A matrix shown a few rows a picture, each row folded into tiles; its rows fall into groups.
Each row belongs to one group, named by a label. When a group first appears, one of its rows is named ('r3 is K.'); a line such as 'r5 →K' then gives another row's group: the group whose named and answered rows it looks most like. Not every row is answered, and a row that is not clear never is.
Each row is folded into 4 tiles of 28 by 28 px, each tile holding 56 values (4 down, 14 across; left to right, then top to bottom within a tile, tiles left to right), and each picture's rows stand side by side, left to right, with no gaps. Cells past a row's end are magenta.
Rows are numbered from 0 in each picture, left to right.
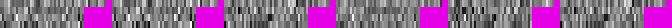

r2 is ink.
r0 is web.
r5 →ink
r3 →web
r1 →web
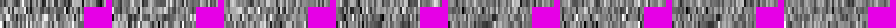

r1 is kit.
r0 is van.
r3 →ink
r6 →ink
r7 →van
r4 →ink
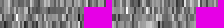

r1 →van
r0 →web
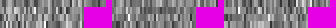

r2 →van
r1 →web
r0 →van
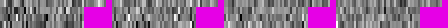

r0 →ink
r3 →van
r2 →kit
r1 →web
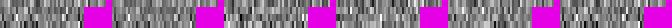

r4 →van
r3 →van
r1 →web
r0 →web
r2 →kit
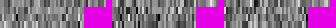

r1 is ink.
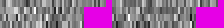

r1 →web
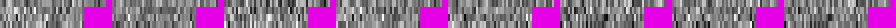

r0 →van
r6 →web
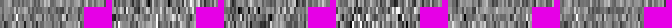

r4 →kit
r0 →web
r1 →van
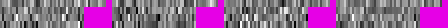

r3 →web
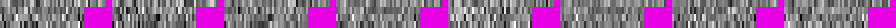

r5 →web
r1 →ink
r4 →van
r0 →web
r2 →ink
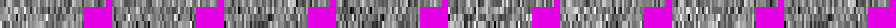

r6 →van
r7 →ink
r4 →kit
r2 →ink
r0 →van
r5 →van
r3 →ink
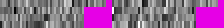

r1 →kit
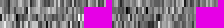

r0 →kit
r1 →ink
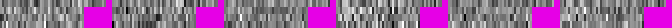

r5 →van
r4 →kit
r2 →web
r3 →van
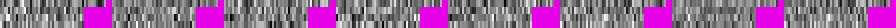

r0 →van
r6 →web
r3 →kit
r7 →van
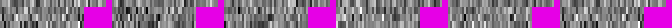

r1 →ink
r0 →web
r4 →kit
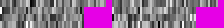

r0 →kit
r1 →kit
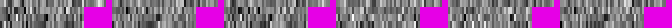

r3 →web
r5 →ink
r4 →kit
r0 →ink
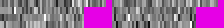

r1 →web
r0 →van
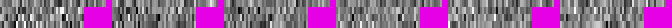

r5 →van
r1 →ink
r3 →kit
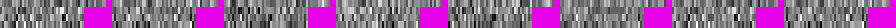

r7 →web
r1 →web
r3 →van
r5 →web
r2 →ink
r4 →ink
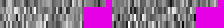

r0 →van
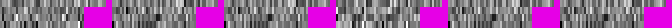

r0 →web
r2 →ink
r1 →ink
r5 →ink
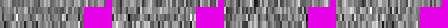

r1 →kit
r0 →web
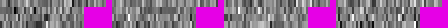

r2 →van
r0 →ink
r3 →web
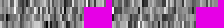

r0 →van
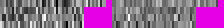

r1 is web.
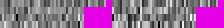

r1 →kit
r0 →kit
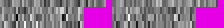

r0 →kit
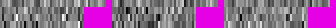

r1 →ink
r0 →web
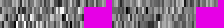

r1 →ink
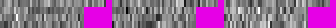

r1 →ink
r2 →van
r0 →web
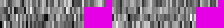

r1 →kit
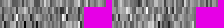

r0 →web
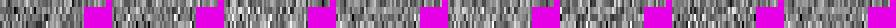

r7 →kit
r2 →van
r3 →kit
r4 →van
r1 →web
